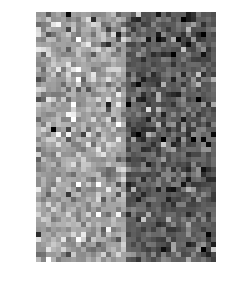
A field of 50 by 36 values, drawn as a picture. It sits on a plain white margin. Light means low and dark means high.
Average level on the scale: 50%. Seam: vertical, 50% of the way across, the right part higher. Histogram: bell-shaped.
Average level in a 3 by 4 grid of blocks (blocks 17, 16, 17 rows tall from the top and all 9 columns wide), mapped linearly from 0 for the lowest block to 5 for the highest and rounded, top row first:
0055
0055
0055
